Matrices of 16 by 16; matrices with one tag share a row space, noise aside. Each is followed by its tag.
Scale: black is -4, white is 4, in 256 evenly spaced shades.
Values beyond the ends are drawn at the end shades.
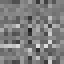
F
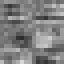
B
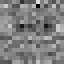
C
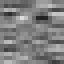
B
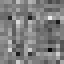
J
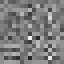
F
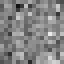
J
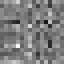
F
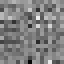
F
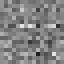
C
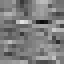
B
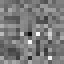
F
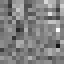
J
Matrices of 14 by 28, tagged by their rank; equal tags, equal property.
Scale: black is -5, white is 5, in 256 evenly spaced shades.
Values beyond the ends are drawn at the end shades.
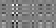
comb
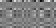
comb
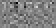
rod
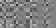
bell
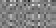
bell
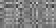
bell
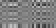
comb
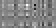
bell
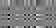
comb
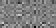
rod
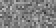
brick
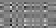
comb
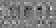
rod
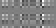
comb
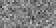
brick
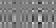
comb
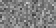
brick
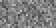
brick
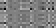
bell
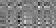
bell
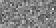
brick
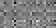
rod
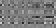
bell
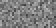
brick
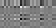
comb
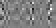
bell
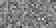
brick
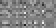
rod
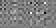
rod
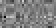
rod
